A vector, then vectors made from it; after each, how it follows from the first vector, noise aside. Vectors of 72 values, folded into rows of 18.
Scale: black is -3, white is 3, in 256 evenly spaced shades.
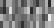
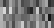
sign-scrambled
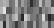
reversed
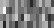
reversed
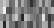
reversed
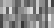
sign-scrambled
